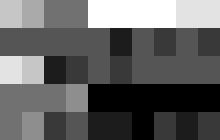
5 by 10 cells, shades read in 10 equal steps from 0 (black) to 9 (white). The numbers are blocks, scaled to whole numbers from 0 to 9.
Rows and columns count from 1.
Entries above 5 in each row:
8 0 2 0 0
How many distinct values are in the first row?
5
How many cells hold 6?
1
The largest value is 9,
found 4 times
